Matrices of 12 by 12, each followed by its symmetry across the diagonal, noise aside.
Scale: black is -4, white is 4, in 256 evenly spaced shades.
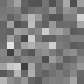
neither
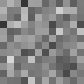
symmetric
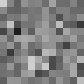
neither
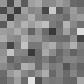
symmetric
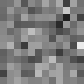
neither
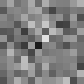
antisymmetric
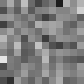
antisymmetric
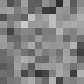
neither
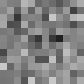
neither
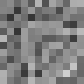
symmetric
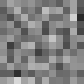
antisymmetric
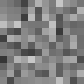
antisymmetric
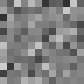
antisymmetric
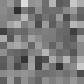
neither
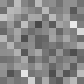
symmetric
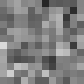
antisymmetric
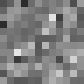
symmetric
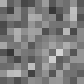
symmetric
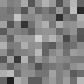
symmetric
